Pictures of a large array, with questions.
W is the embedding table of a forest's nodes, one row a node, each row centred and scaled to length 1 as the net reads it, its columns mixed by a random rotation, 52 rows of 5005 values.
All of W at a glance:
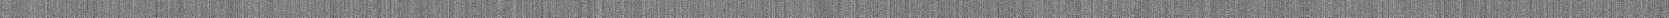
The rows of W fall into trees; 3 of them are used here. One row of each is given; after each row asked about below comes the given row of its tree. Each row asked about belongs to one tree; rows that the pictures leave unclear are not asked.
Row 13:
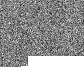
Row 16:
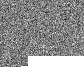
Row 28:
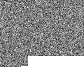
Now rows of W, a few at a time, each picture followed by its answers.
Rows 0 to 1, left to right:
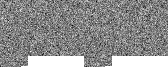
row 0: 28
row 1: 28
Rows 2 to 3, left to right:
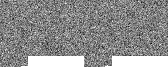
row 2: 13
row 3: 28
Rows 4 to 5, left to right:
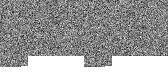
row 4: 13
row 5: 28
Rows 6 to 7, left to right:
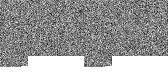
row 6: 13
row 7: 13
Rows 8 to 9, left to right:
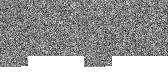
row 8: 16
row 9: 13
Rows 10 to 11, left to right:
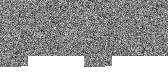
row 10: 13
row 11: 28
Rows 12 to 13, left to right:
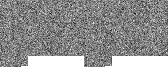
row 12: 13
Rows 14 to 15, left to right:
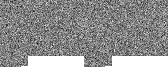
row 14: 28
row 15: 28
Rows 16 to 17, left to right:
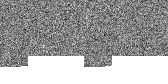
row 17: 28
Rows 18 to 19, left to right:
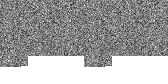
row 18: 13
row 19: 13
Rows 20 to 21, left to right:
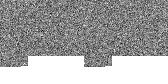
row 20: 13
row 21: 28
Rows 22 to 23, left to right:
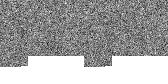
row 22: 13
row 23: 28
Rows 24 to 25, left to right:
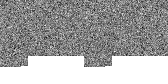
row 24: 28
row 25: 28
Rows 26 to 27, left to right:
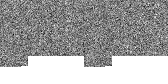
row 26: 13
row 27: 16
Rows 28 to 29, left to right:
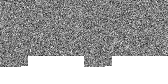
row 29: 16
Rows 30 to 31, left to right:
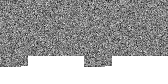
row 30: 28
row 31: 28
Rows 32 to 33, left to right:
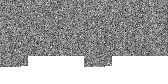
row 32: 28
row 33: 13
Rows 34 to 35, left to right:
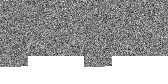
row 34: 16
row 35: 16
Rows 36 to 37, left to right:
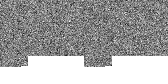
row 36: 13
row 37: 16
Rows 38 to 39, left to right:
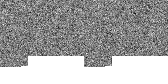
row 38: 28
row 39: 13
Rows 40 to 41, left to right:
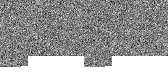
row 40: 28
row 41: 16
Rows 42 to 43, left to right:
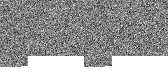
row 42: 16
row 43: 16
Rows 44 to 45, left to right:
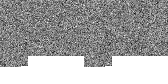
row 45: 13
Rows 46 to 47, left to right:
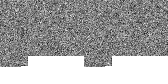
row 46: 13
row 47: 13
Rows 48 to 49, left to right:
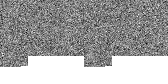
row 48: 13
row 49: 16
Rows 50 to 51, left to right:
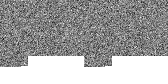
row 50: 13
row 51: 28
